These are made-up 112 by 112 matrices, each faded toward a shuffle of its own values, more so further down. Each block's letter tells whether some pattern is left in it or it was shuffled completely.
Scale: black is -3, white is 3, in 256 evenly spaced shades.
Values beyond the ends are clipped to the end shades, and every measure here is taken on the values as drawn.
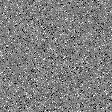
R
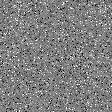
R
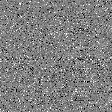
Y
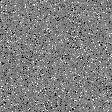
R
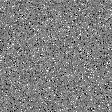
R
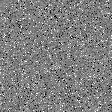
R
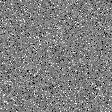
R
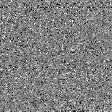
Y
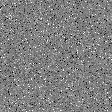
R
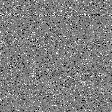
Y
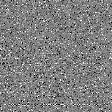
Y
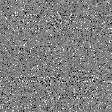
Y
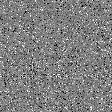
Y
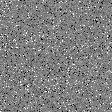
R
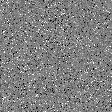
R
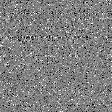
Y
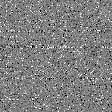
Y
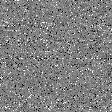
Y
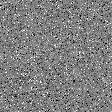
R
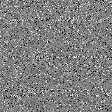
Y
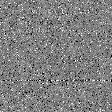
Y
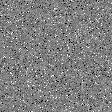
R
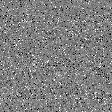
Y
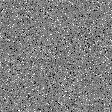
R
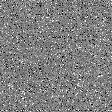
Y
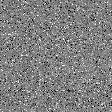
Y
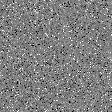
R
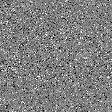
Y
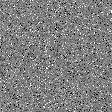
R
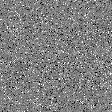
Y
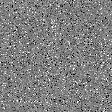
Y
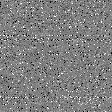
Y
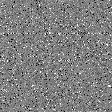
Y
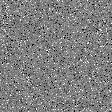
R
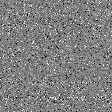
Y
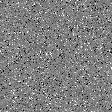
R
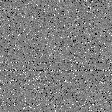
Y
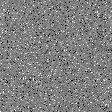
R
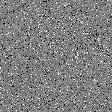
R
